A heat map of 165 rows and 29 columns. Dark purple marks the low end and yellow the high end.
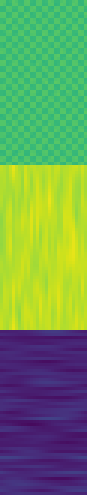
It is made of 3 by 1 panels. Panel 1,1: high, checkered, faint in contrast. Panel 2,1: very high, streaked downward, faint in contrast. Panel 3,1: very low, streaked across, faint in contrast.
